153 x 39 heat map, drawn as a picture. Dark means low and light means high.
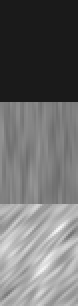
The table splits into 3 rows of 1 panel. Panel 1,1: very low, flat. Panel 2,1: middling, streaked downward, faint in contrast. Panel 3,1: high, slanting up to the right.
